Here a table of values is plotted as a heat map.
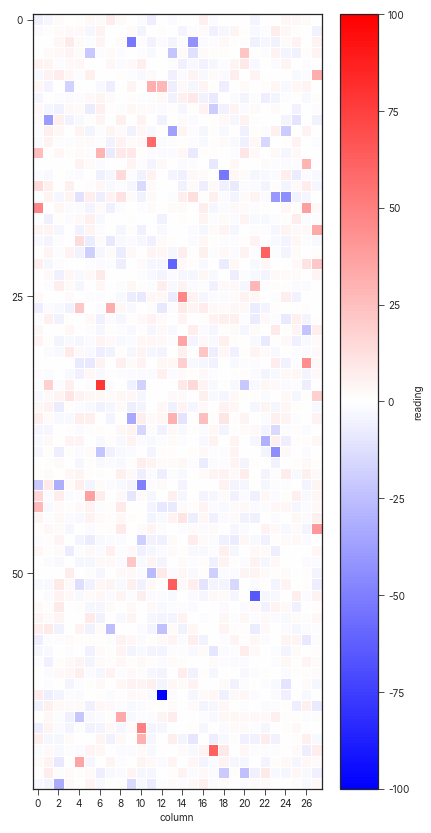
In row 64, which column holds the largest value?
10
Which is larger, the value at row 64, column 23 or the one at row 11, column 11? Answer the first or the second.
the second
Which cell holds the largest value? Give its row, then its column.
33, 6
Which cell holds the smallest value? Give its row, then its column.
61, 12
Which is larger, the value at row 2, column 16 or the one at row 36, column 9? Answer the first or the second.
the first
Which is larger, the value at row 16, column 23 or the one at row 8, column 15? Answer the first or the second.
the second
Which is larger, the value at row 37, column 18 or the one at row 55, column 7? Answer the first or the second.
the first
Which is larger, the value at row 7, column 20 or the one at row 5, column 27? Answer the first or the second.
the second
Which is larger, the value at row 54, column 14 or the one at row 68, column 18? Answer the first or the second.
the first
